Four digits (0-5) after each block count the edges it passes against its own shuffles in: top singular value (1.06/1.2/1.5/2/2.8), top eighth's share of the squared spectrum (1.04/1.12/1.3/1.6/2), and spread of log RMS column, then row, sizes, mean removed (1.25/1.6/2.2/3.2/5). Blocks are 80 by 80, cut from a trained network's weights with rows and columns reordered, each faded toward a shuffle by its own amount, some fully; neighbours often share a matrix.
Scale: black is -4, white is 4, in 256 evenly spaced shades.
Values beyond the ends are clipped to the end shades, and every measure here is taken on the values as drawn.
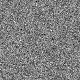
1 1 0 0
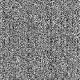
3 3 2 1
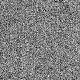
2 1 0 0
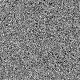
0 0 0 0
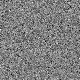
0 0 0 0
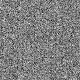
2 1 0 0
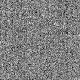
2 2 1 0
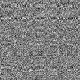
4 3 0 2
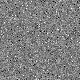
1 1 0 0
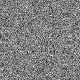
3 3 1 1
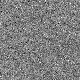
0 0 0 0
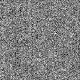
2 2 2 0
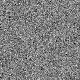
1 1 0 0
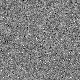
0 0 0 0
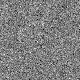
0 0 0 0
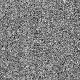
1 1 0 0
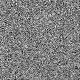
1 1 0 0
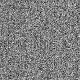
2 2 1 0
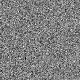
2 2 0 0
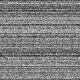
5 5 1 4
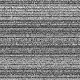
5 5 1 4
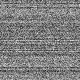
4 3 0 2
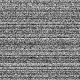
5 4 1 3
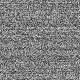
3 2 0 1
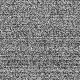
3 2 0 1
